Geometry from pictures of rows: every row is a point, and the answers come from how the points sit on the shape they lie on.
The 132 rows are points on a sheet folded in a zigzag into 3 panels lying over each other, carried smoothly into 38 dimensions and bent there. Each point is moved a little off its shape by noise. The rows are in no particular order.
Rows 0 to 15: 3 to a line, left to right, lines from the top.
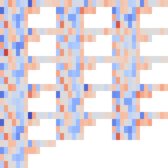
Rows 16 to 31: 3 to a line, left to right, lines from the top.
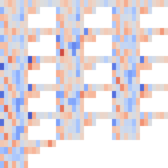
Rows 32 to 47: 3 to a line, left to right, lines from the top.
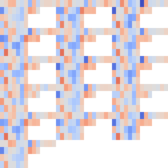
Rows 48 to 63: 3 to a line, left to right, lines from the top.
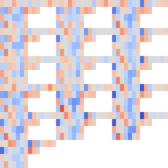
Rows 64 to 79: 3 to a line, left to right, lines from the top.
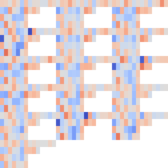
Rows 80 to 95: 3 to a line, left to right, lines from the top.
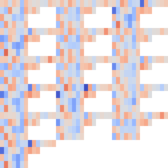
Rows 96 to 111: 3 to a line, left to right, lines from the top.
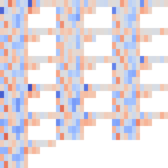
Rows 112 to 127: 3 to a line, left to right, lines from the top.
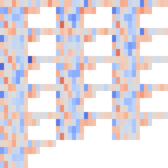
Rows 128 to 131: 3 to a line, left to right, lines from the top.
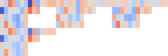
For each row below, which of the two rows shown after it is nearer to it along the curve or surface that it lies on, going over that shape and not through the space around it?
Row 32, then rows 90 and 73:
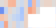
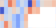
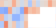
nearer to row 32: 90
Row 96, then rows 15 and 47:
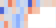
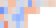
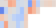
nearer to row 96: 47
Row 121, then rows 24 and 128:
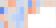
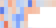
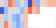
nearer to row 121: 128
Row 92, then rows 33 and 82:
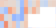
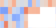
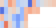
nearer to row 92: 33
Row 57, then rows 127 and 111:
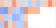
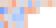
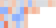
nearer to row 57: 111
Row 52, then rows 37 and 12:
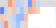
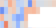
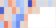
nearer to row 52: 12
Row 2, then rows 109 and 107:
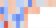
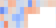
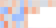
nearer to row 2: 107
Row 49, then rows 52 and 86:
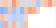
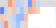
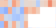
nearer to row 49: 86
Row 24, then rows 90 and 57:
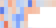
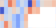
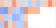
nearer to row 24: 90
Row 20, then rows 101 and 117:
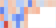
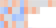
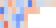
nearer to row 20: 101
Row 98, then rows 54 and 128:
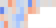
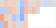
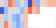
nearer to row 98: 128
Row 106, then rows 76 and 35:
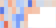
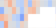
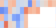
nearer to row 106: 76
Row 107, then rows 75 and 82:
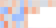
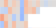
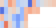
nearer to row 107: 75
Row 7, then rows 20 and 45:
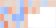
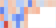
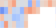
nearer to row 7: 20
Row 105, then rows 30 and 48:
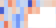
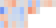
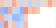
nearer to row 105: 30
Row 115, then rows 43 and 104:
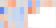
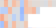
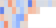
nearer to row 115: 104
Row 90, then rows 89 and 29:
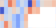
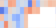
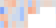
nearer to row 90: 89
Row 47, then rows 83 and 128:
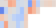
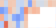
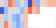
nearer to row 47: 128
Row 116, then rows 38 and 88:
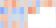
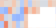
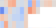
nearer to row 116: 88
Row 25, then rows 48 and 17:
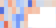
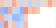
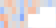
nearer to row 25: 17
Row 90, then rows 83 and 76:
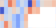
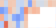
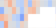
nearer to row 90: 76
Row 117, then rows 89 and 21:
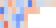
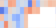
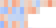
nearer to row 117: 89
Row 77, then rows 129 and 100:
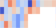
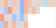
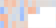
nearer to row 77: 100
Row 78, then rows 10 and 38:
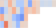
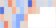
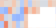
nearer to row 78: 10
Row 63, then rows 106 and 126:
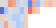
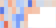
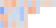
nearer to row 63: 126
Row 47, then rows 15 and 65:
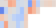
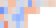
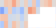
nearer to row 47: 65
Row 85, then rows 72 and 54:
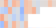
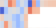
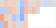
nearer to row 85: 54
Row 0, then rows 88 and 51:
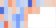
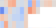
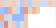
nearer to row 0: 88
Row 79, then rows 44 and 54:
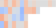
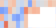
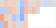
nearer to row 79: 54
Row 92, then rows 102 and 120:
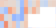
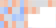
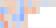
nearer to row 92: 102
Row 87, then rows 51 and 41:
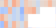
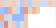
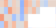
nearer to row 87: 41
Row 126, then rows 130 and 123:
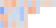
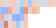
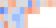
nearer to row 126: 123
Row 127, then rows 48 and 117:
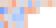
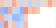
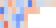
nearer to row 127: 117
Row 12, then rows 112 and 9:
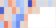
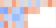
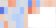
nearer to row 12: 9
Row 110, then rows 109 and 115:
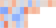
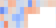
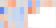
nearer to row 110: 109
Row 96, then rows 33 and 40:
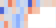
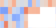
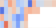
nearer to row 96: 40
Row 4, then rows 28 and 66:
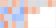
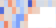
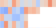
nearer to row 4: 66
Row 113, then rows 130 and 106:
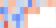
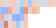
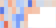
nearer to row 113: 130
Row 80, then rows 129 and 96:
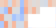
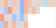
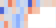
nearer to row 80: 129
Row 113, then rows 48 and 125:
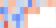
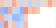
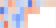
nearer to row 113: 48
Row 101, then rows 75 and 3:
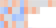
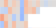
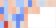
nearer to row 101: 75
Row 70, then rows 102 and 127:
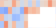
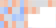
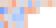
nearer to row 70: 102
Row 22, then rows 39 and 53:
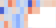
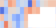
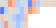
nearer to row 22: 53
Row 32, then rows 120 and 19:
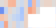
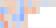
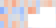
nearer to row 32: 19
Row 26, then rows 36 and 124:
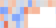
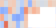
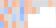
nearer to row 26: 36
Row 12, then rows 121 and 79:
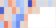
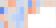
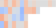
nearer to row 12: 121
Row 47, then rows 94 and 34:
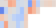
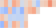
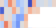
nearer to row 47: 34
